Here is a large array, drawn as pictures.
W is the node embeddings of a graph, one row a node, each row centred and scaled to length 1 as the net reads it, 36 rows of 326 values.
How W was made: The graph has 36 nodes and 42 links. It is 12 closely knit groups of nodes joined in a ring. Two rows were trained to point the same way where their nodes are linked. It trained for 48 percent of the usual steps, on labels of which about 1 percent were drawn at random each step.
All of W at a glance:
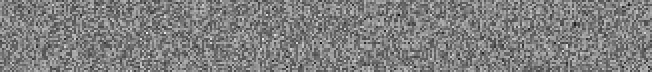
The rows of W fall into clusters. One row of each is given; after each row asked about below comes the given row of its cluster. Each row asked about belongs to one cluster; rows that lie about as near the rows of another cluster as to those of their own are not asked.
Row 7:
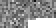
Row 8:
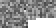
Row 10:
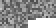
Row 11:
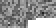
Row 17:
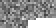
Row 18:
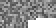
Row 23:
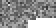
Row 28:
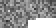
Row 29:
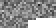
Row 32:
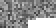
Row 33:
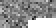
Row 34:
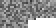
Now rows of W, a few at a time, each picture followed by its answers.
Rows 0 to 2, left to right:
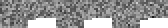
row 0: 11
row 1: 8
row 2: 29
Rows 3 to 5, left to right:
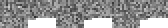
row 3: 7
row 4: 10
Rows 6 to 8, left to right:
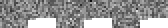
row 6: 28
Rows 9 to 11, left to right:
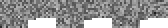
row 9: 34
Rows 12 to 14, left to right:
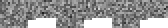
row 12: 11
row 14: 33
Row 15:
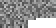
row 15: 34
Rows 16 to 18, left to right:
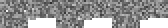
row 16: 8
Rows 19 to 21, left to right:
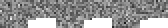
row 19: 32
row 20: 23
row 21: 17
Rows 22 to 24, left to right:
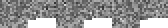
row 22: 23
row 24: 10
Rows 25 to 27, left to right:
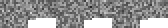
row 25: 28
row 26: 18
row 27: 18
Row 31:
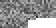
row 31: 17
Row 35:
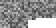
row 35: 33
